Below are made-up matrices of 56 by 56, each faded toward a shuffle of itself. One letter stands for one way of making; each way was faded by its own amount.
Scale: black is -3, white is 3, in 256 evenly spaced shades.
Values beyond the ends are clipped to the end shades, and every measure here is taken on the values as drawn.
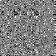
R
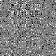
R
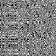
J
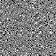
J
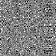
J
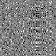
R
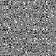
R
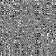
R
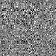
J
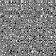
R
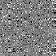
R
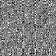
R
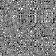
J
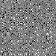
R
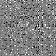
R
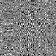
J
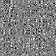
R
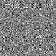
J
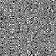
J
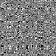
J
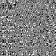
R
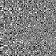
J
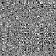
J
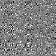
J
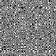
J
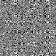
J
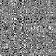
J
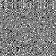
R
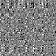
J
